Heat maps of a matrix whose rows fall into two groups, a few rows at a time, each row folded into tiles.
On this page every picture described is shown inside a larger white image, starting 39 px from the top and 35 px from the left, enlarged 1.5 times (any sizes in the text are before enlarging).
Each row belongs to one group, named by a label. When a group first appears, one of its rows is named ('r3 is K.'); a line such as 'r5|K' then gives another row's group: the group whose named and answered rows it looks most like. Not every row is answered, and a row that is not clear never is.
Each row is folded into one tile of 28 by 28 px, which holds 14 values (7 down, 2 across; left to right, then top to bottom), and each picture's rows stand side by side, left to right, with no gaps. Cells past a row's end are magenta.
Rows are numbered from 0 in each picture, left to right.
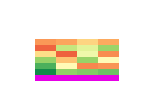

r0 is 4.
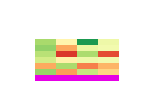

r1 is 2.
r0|2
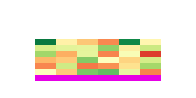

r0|2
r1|4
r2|2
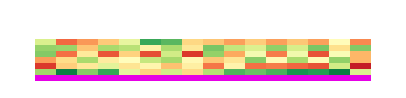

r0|4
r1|4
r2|2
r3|2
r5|4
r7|4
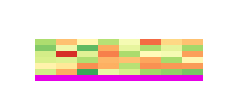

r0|2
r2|4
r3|4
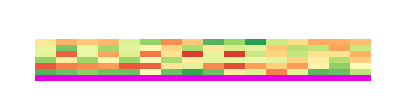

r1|4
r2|2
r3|4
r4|2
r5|2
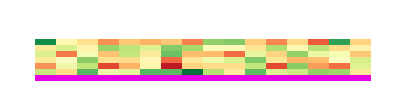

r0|2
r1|4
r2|4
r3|4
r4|2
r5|4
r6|4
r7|2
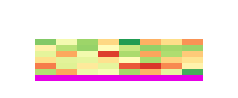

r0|2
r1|2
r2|2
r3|4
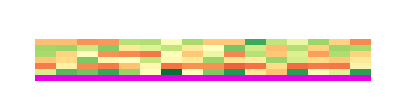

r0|4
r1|4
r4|4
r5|2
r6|2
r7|4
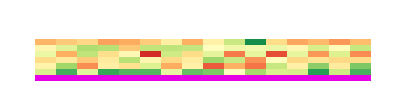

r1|4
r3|4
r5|2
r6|4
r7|4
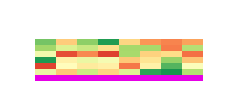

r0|2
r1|2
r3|4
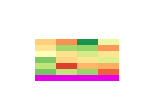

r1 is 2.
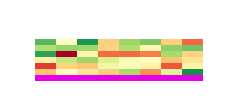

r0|2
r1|2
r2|2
